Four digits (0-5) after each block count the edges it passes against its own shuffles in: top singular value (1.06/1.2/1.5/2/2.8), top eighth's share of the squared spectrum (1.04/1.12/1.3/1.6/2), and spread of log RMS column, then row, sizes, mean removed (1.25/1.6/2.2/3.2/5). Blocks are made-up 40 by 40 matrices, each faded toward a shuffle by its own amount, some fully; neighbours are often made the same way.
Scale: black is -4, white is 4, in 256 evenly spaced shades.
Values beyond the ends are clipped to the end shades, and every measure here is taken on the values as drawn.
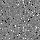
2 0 0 0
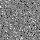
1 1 0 0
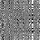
4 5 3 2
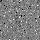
1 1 0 0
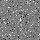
0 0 0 0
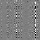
4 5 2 0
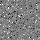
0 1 0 0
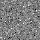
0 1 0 0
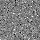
0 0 0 0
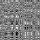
4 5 3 2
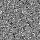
1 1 0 0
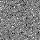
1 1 0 0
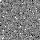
1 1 0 0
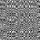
4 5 3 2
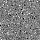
0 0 0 0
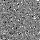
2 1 0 1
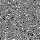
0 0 0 0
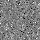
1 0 0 0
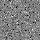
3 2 0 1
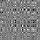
4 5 3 3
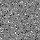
0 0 0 0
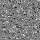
2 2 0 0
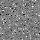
2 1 0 0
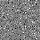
3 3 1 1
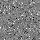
0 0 0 0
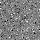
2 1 0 0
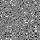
3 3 1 1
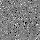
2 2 0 0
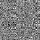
3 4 2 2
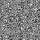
3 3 1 1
